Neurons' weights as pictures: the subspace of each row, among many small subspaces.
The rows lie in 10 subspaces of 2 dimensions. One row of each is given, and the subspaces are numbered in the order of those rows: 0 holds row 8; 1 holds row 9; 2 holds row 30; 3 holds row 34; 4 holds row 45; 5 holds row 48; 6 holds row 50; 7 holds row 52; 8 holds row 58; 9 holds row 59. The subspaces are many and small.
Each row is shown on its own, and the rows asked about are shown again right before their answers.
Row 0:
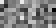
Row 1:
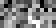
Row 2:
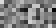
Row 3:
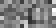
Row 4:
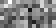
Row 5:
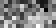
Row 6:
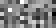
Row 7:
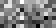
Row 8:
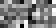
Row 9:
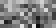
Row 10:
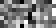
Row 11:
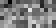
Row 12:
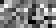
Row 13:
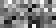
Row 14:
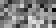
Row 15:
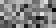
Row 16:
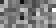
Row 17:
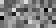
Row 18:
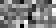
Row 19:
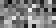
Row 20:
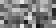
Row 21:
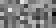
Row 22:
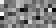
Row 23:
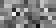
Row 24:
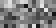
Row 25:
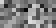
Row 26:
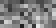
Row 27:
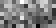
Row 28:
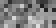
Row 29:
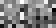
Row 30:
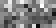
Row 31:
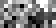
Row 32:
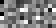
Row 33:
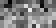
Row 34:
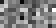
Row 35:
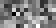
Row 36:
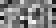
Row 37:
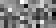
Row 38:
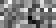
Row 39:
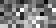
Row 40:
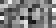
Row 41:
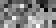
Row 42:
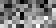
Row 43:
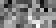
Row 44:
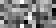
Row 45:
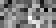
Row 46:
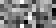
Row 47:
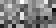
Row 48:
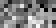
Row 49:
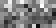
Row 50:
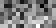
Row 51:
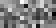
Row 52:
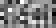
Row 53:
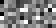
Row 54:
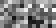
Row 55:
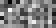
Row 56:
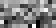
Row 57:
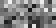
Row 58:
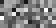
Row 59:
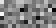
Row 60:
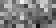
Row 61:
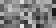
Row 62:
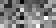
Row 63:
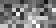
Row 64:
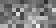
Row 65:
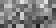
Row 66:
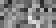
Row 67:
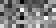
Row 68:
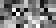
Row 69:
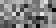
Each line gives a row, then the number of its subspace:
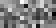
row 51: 7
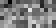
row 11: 2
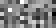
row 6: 7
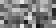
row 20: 0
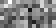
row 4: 2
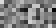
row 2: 6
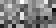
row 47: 6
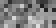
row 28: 5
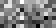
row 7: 3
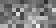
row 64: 9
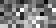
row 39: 9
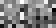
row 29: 6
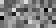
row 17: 8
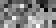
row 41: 5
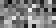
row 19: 1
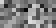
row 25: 6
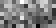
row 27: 4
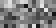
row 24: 7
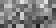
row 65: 6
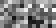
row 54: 5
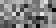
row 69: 8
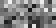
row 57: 1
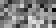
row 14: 5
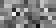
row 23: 8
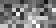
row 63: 9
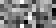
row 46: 0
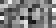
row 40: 2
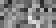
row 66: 4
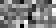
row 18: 0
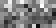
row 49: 2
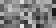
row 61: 1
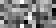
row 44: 0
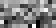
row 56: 0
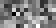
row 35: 8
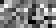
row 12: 3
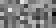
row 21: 7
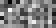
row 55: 7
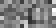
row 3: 1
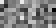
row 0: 3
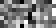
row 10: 0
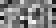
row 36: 2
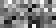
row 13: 1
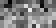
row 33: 2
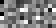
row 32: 9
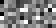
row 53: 9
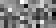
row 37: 7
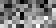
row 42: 6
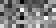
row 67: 3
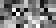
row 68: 8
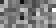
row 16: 3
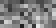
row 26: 1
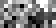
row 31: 5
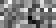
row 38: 4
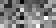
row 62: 3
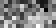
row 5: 5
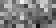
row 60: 4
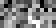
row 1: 4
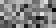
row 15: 8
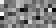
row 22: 9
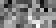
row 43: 4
